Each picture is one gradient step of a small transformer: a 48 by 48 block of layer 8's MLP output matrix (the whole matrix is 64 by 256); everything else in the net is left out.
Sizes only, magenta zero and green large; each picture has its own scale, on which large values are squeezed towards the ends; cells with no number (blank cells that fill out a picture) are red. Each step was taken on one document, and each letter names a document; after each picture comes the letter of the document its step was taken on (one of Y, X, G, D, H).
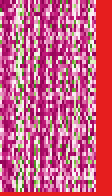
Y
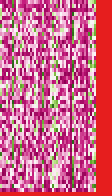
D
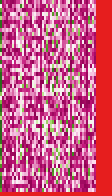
D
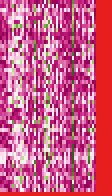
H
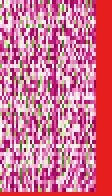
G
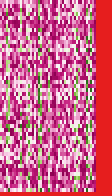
G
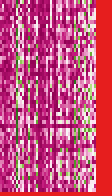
Y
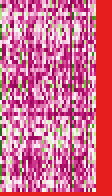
D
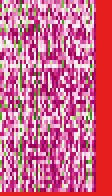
G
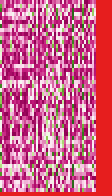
D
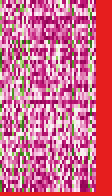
H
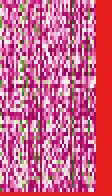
H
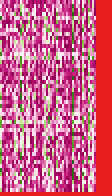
H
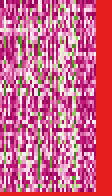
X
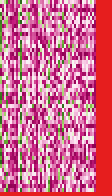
G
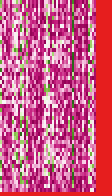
H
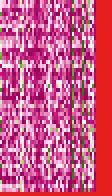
D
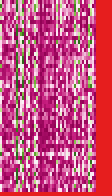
Y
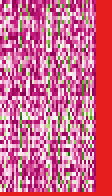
G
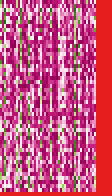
X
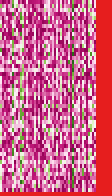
H
